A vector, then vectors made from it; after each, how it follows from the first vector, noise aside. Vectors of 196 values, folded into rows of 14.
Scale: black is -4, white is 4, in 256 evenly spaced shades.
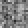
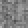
shrunk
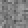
shrunk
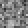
wrapped around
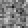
reversed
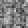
reversed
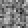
reversed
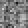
wrapped around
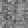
shrunk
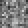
wrapped around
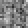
reversed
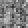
reversed
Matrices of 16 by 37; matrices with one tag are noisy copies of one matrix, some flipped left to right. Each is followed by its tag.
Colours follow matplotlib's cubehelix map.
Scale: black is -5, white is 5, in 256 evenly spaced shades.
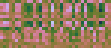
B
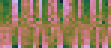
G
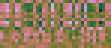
B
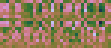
B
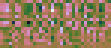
B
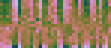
G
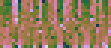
G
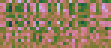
B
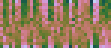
G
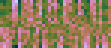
G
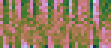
G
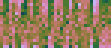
G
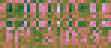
B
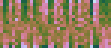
G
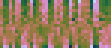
G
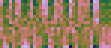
G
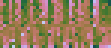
G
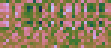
B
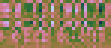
B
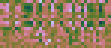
B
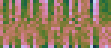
G
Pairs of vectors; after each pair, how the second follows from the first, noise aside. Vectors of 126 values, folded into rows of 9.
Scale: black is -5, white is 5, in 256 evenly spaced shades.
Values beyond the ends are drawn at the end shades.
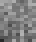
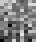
scaled up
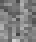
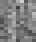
reversed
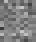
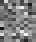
scaled up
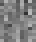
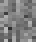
reversed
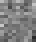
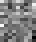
scaled up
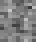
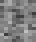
reversed
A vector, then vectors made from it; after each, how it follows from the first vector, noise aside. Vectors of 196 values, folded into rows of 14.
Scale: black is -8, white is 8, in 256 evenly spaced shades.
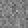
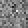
scaled up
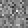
scaled up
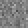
negated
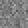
negated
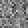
scaled up
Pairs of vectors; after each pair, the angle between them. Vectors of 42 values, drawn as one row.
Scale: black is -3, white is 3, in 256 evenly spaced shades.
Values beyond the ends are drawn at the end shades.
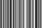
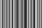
nearly opposite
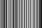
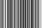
nearly opposite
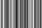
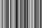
nearly parallel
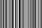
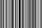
nearly parallel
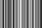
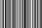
partly aligned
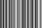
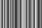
nearly opposite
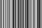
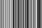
nearly parallel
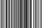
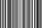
partly opposed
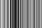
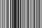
nearly parallel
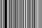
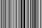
orthogonal
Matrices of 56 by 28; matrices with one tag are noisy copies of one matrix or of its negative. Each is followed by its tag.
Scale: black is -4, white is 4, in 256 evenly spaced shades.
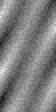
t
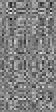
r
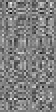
r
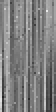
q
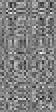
r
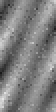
t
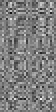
r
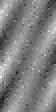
t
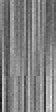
q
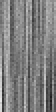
q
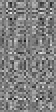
r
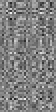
r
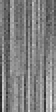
q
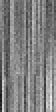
q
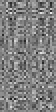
r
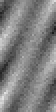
t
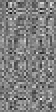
r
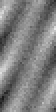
t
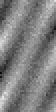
t
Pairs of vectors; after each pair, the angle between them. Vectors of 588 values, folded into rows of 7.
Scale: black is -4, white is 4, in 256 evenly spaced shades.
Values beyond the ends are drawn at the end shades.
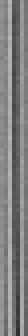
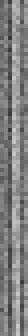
nearly opposite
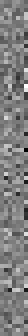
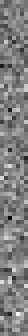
partly aligned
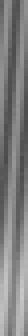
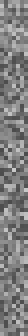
orthogonal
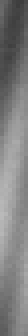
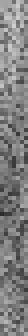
partly opposed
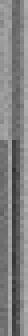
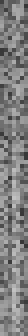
partly opposed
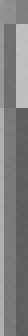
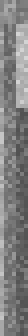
nearly parallel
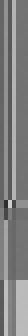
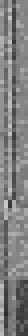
nearly opposite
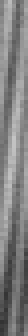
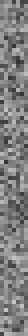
orthogonal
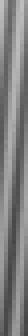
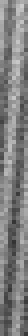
nearly parallel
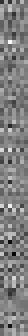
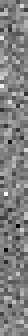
orthogonal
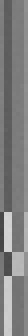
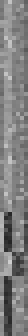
nearly opposite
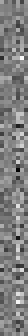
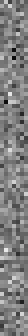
partly opposed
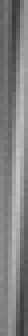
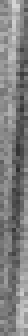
nearly opposite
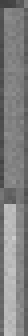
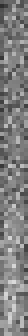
partly aligned
